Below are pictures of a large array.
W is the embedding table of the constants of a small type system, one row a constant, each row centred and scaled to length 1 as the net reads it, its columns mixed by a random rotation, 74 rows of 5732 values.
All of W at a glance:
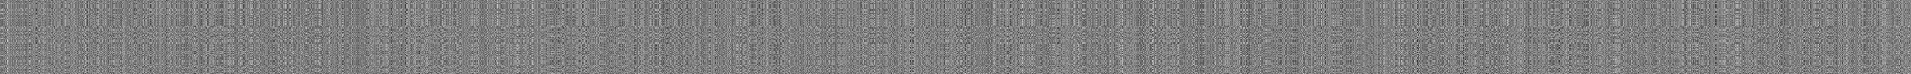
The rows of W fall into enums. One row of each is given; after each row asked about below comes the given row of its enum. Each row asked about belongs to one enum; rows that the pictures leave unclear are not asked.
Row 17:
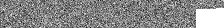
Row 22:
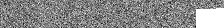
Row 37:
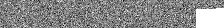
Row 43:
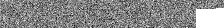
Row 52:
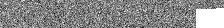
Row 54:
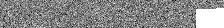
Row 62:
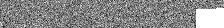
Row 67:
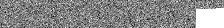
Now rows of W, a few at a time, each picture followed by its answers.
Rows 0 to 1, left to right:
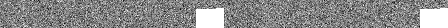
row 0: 37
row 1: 22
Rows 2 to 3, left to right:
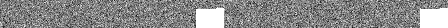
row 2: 62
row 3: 43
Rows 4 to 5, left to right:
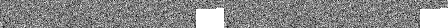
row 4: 62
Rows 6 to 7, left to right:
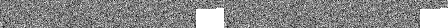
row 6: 62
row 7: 62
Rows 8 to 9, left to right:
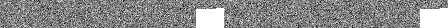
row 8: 37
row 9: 43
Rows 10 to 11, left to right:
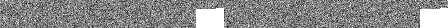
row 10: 43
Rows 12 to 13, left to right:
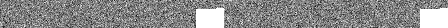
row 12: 62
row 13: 43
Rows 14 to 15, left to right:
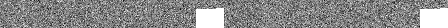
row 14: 37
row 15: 22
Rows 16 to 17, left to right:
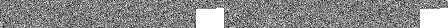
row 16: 62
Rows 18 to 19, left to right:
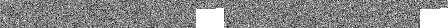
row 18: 43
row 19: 62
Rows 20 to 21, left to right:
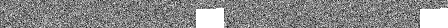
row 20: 17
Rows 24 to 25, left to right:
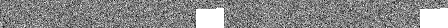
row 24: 62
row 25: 22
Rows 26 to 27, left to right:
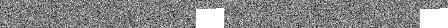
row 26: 67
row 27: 43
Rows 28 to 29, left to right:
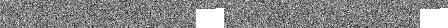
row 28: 43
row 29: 52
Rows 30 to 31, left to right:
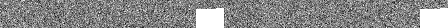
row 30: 52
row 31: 22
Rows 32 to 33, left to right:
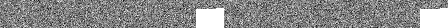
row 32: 37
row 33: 43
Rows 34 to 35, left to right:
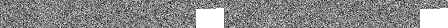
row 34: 22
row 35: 17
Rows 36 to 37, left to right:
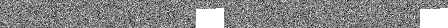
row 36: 67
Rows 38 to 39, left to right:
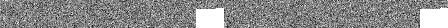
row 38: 43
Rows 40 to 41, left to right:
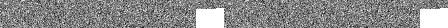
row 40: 52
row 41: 52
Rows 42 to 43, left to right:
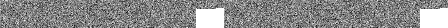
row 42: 43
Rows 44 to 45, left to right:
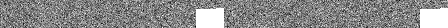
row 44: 22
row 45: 54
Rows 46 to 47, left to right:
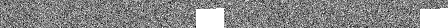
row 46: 22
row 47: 52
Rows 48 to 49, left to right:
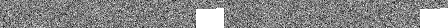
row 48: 54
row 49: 22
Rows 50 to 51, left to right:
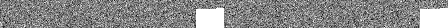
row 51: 67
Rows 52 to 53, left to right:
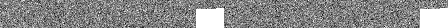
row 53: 67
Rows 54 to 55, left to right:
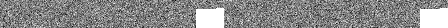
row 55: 43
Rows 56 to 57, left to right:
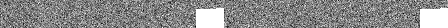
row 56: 22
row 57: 62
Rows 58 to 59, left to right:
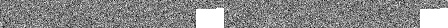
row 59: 17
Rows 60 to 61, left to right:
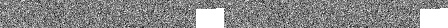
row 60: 52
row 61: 52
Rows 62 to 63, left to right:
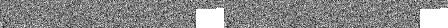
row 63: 62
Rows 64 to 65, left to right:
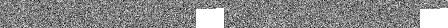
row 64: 37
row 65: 17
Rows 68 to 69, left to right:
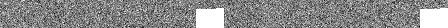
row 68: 52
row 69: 22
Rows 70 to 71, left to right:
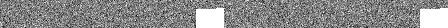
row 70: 62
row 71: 52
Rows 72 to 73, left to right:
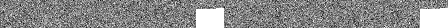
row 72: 17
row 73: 67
